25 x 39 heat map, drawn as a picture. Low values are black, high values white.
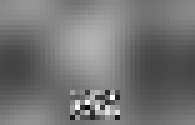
Roughest part: bottom middle. Odd patch: rougher, in the bottom middle. Stripes: none.
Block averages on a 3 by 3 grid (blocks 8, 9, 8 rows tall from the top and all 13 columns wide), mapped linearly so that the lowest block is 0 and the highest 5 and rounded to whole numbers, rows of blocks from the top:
4 5 3
1 5 0
3 3 1
